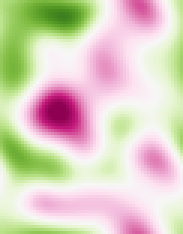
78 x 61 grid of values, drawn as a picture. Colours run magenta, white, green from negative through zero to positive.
The field is smooth, with broad soft blobs. There are no lone odd cells. The histogram is bell-shaped. The middle left is the roughest part. Overall the values sit about 50% of the way up the scale. No regular stripes run through it.
